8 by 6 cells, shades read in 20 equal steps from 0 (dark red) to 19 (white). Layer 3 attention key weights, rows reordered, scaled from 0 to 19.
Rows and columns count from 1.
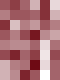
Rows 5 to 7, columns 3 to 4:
10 7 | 7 4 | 8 0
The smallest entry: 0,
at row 7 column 4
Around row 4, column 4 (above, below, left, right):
11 7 5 10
